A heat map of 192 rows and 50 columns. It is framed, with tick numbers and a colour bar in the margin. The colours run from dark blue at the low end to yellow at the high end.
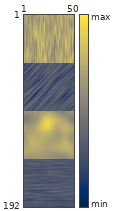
The table splits into 4 rows of 1 panel. Panel 1,1: high, streaked downward. Panel 2,1: low, slanting up to the right. Panel 3,1: high, smooth. Panel 4,1: low, streaked across, faint in contrast.
